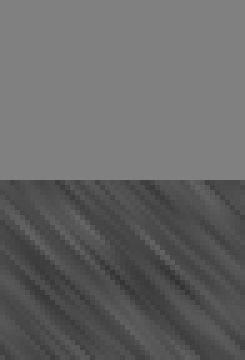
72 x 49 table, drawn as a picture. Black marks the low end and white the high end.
It is made of 2 by 1 panels. Panel 1,1: middling, flat. Panel 2,1: low, slanting down to the right, faint in contrast.
